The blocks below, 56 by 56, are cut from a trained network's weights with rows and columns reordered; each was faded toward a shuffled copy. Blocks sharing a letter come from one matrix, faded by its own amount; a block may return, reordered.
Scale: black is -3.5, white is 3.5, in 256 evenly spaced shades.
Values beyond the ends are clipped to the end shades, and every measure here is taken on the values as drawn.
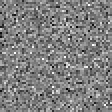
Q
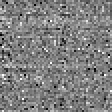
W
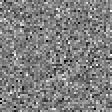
Q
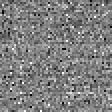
W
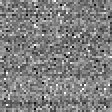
W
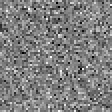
Q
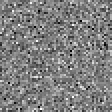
Q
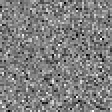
Q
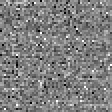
W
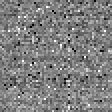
W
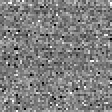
W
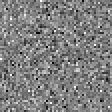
Q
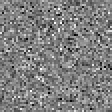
Q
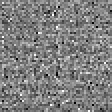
W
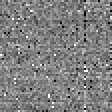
W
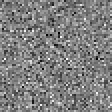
Q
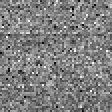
W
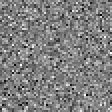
Q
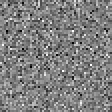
Q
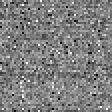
W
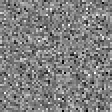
Q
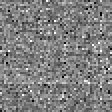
W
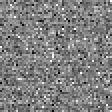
W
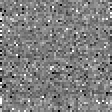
W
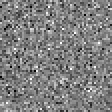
Q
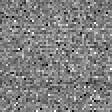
W
